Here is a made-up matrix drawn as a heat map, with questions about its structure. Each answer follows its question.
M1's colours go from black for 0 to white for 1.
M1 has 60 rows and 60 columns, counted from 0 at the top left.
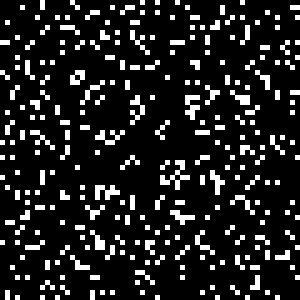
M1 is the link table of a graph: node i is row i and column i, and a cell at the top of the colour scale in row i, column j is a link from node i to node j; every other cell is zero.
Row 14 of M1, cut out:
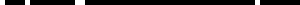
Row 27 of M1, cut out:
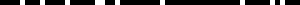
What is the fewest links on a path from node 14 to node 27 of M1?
3
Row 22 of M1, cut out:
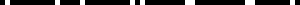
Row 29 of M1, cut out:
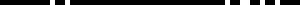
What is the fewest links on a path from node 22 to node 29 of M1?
2
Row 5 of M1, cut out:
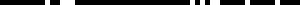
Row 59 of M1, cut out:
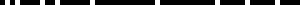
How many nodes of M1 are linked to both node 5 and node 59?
3
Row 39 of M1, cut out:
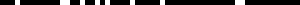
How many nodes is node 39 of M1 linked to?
10
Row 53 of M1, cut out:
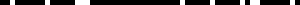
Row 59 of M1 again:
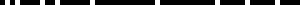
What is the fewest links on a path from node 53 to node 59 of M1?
3
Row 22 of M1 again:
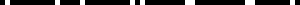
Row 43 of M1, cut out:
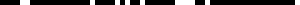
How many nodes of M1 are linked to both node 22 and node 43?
3
